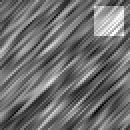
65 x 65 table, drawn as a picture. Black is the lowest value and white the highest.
Grain: diagonal, up to the right. Ninth with the highest average: top right. Odd patch: higher, in the top right.
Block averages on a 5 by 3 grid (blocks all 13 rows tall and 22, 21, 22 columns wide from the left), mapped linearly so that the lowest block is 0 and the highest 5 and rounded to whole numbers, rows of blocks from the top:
225
323
222
310
021
